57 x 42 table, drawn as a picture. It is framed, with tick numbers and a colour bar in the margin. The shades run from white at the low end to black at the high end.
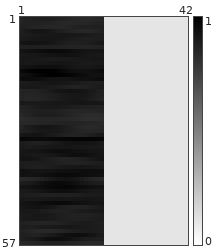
The table splits into one row of 2 panels. Panel 1,1: very high, streaked across, faint in contrast. Panel 1,2: very low, flat.
